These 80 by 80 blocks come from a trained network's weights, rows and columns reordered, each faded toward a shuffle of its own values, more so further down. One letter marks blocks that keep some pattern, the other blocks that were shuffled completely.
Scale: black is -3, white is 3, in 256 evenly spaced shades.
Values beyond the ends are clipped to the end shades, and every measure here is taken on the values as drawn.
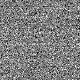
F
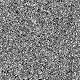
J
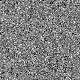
J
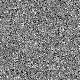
J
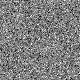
J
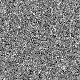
J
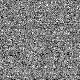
F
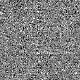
F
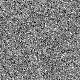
J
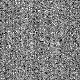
F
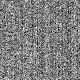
F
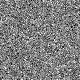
J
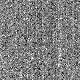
F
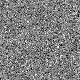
J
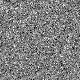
J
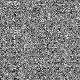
F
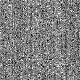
F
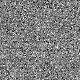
F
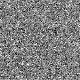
F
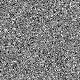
J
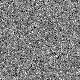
J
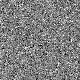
J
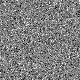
J
